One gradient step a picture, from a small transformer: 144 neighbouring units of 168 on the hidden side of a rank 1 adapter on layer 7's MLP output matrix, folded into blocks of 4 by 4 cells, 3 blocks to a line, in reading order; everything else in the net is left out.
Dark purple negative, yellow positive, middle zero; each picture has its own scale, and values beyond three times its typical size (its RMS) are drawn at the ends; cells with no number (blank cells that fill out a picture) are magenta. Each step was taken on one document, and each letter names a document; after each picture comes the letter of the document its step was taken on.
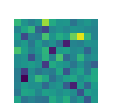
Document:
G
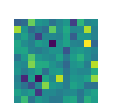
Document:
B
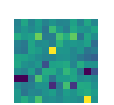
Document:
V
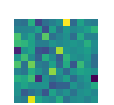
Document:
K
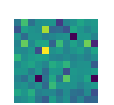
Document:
B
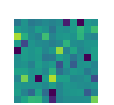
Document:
K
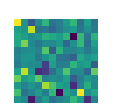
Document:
G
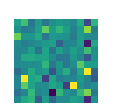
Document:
V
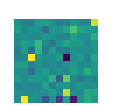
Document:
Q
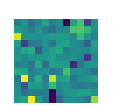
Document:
K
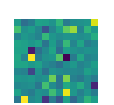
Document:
Q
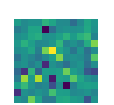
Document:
G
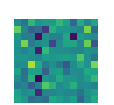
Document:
B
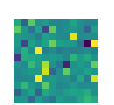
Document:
B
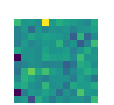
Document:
G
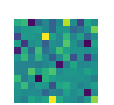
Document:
K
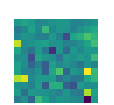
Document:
V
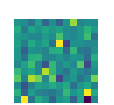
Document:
V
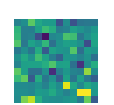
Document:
V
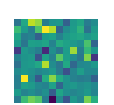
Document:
K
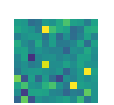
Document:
V
